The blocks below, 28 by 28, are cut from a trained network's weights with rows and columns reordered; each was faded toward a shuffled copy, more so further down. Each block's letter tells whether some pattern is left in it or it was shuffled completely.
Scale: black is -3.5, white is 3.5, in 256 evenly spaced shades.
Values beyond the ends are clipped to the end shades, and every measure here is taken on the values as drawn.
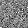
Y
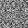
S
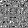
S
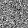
Y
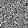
Y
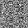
S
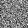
Y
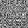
S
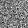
Y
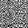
S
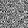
S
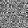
S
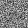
Y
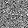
Y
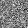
Y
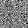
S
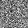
Y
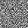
S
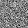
Y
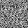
S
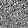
Y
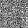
S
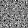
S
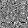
S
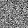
Y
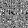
S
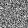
Y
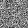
Y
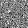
Y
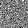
Y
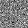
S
